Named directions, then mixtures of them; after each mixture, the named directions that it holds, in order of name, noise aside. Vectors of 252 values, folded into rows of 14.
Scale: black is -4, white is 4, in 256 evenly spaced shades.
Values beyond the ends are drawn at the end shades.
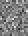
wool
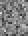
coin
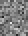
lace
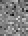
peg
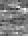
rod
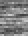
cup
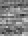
cup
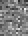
lace, peg, rod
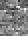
peg, rod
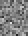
lace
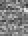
rod, wool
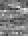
rod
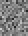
wool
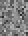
coin, lace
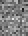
lace, peg, wool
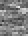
rod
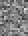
coin, lace, rod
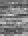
cup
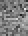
coin, cup, peg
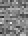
cup, lace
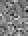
peg, wool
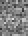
cup, peg, wool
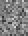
coin, wool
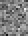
coin, peg, rod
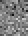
peg
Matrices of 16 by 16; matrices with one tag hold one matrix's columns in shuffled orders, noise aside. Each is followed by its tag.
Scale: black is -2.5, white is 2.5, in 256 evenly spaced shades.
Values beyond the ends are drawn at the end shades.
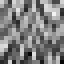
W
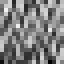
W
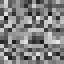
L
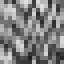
W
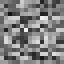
L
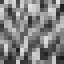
W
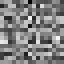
L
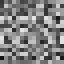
L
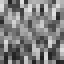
W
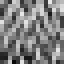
W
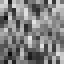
W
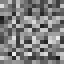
L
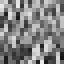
W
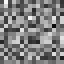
L
